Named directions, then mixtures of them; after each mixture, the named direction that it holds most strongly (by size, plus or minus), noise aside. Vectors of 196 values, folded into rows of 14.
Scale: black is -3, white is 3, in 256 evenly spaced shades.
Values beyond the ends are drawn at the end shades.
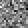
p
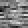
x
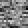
x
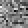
p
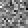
p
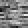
x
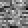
x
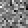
p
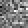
p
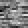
x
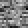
x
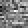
x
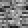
x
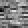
x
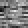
x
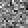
p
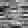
x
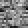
x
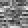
x
